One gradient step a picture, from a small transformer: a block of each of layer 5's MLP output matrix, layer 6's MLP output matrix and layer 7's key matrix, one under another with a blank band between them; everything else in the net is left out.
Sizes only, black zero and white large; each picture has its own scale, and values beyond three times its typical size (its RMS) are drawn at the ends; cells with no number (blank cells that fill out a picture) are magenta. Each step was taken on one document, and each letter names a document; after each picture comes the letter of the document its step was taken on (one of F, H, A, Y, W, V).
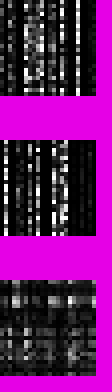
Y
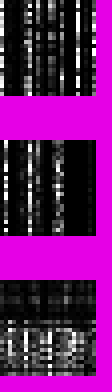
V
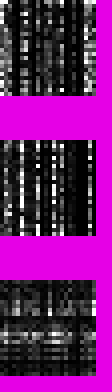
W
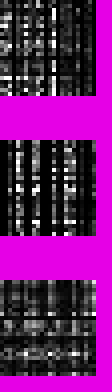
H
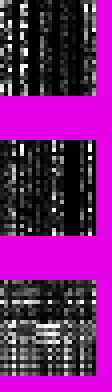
W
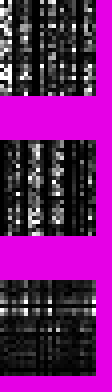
W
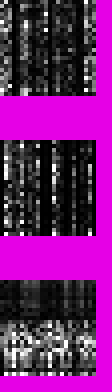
W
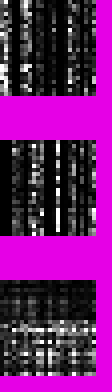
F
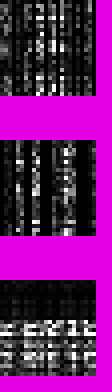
H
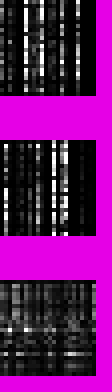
Y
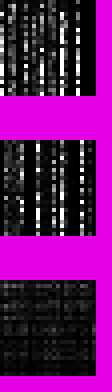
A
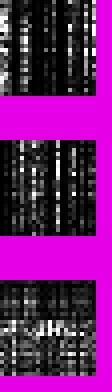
F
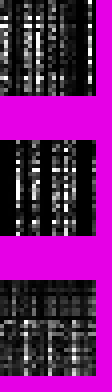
H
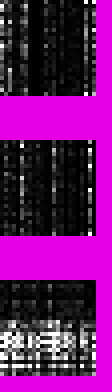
W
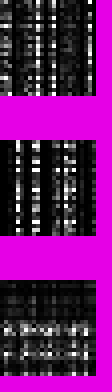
H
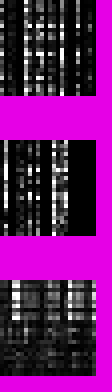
Y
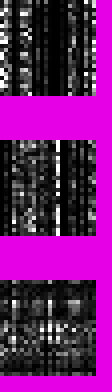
F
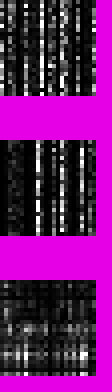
A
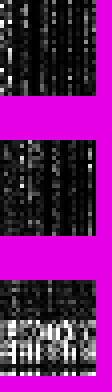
W
